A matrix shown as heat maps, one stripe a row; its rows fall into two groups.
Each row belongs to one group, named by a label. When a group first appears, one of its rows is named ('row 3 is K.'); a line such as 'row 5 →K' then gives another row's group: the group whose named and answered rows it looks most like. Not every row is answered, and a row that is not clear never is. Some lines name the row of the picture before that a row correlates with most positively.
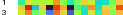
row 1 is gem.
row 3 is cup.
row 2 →cup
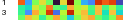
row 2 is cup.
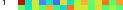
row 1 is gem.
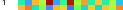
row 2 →cup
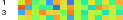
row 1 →cup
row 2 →gem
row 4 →cup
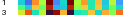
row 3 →cup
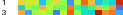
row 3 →gem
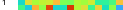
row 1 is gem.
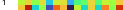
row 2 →cup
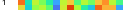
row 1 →gem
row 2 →gem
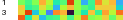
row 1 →gem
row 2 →gem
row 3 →cup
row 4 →gem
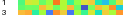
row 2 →gem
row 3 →cup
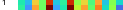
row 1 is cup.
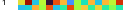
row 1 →cup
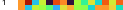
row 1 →cup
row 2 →gem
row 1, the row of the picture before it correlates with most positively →1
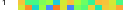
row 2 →cup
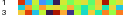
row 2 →gem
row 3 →cup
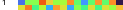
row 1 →gem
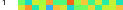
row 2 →cup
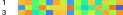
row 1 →cup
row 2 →gem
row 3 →cup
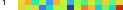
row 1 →cup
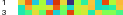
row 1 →cup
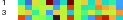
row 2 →gem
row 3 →cup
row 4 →gem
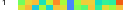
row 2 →cup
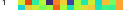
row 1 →cup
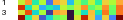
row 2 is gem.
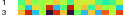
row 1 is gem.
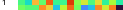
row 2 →gem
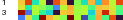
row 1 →cup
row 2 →gem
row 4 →gem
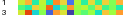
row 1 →cup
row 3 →cup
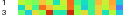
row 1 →gem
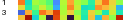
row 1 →gem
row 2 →gem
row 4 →cup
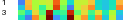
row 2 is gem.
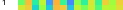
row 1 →cup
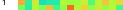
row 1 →gem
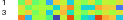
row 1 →cup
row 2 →gem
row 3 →cup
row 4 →gem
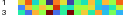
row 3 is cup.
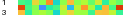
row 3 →gem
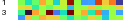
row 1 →gem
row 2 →cup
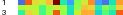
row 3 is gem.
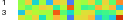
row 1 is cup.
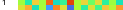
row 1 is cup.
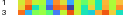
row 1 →cup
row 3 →gem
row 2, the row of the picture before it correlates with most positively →2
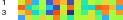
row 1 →cup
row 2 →gem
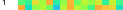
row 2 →gem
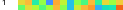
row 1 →cup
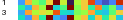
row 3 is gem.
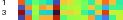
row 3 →gem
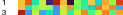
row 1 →cup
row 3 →gem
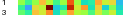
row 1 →gem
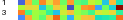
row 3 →gem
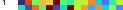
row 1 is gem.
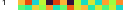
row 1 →cup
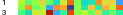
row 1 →gem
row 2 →cup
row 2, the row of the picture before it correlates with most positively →1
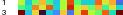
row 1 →gem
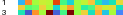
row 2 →gem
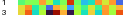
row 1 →gem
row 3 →cup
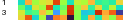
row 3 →gem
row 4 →cup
